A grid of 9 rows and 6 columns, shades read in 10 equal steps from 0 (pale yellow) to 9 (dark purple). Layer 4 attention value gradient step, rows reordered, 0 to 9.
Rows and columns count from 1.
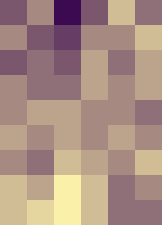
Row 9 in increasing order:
0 1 2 2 5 5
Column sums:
35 36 35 31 36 33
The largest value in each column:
6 6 9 6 5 5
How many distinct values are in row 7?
4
